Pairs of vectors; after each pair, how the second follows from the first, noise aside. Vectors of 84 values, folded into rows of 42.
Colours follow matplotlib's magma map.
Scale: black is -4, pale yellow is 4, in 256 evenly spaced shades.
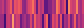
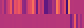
partly zeroed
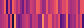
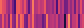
shuffled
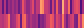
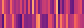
shuffled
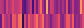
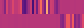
partly zeroed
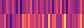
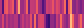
shuffled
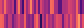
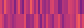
shrunk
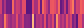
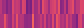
shrunk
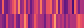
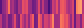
shuffled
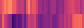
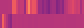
partly zeroed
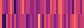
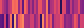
shuffled
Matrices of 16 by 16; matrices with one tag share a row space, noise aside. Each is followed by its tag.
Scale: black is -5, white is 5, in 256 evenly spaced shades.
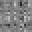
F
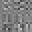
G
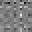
F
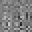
G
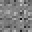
F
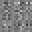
G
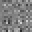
G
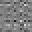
F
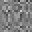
G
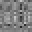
F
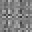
G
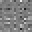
F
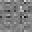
F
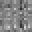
F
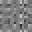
F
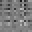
F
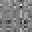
F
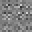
G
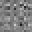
F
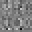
G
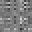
F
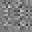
G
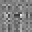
G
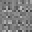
G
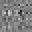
G
